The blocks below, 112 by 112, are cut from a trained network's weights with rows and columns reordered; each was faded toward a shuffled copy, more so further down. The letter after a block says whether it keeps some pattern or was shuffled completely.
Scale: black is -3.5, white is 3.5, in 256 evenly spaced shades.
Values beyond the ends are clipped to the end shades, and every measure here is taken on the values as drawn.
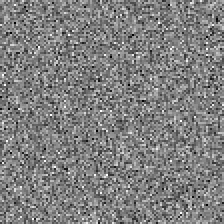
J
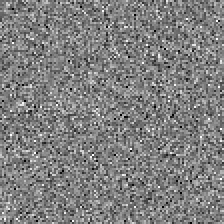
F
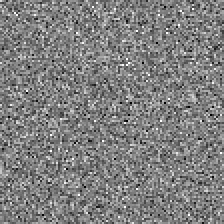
F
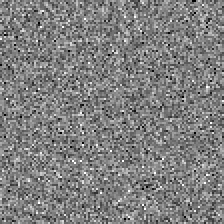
F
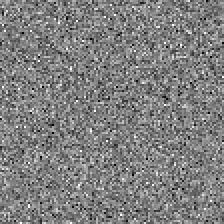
F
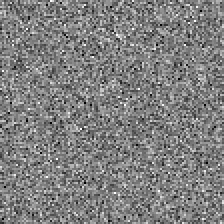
F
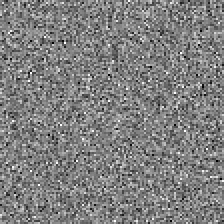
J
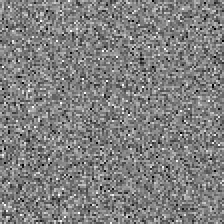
F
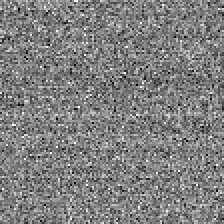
J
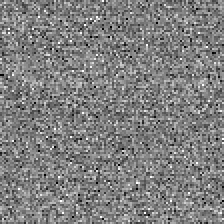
J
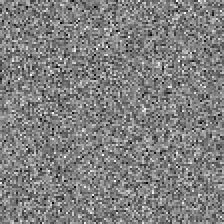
J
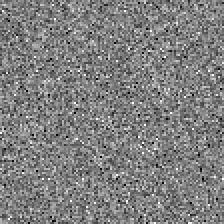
F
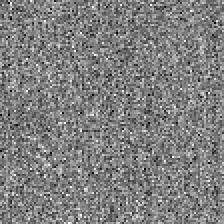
J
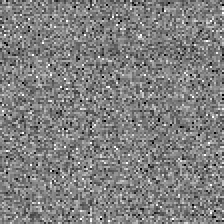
J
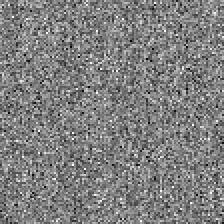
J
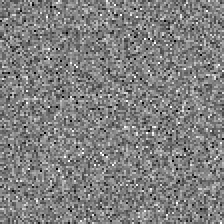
F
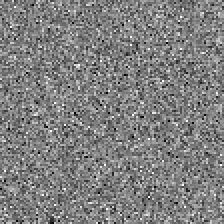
F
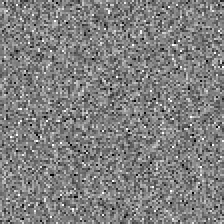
F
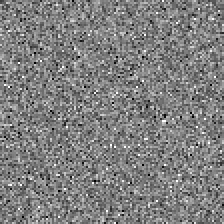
F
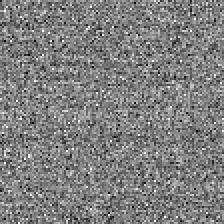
J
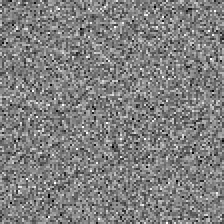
F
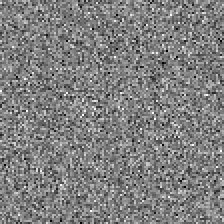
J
